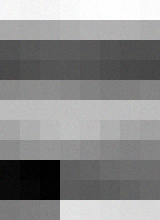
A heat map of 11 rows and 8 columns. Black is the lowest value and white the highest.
An odd patch, lower than its surroundings, sits in the bottom left. Horizontal stripes repeat 2 times down the table. The grain runs across in streaks. The bottom left is the ninth with the lowest average.
